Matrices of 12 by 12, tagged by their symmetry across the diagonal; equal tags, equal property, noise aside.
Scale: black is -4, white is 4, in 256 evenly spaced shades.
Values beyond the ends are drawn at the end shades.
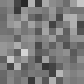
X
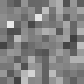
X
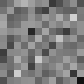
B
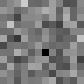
X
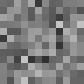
B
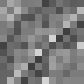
B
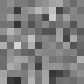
X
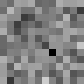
B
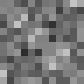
B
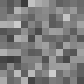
X
